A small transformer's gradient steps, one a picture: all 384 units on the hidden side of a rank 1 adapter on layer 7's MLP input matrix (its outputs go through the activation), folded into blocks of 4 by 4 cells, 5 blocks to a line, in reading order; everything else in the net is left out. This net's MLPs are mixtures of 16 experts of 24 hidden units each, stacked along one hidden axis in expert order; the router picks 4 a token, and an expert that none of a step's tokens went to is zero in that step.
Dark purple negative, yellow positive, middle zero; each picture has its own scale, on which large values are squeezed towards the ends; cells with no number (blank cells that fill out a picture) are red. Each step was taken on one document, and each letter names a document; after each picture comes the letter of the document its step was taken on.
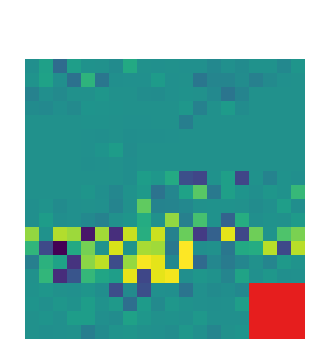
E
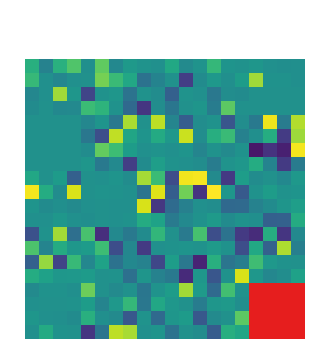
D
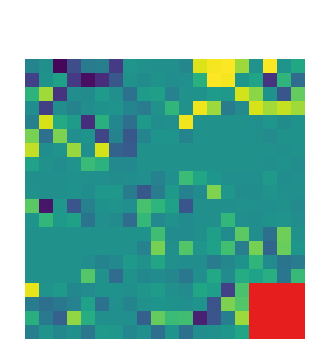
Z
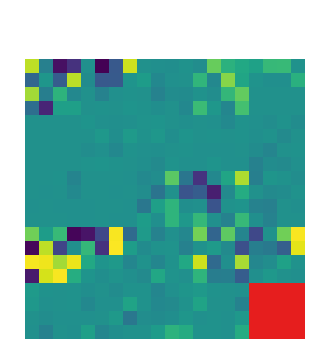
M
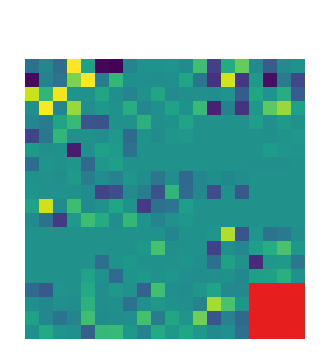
Z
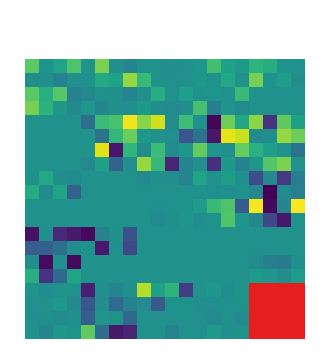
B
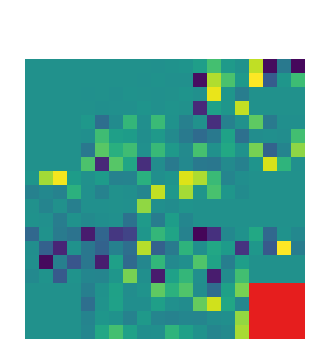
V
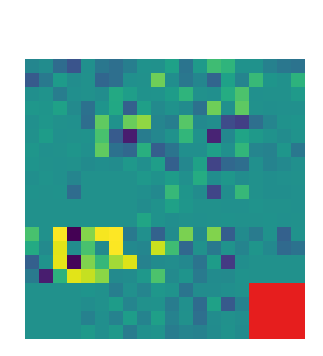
E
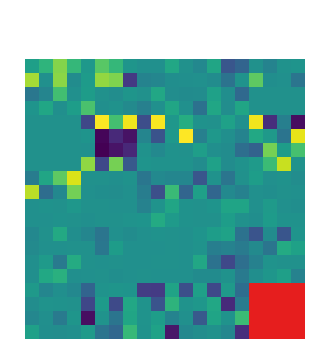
D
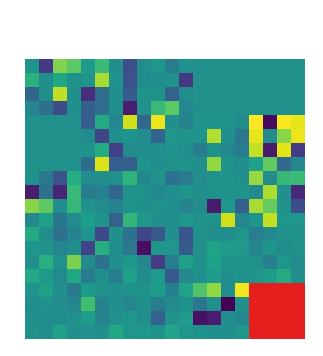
B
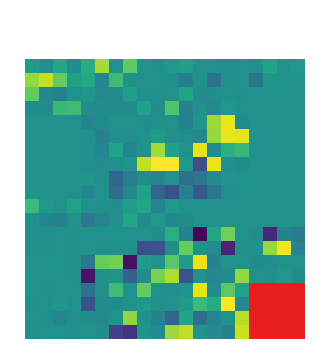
V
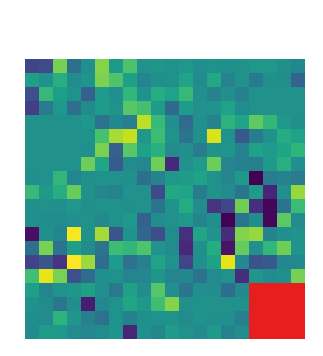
B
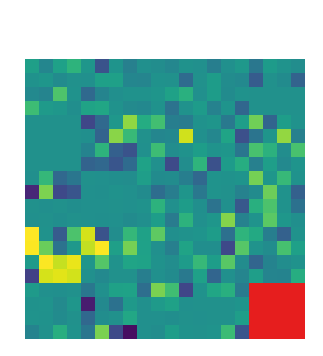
B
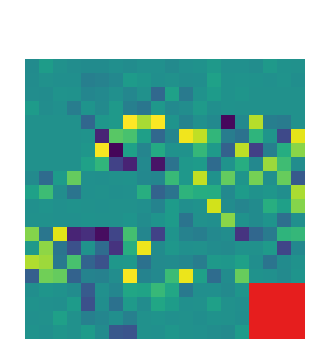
B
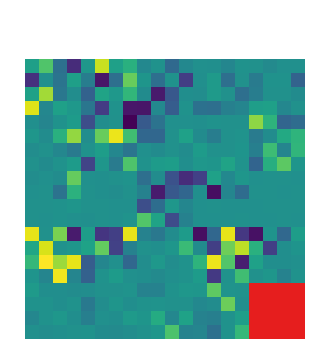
D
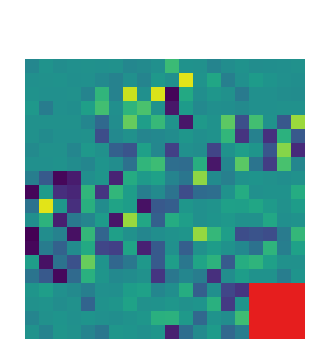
D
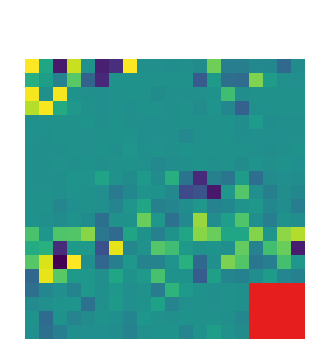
M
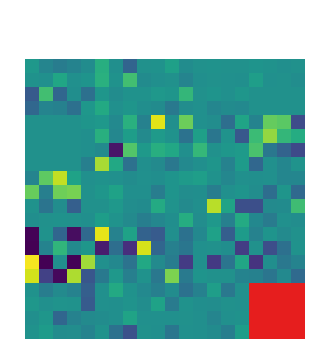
B
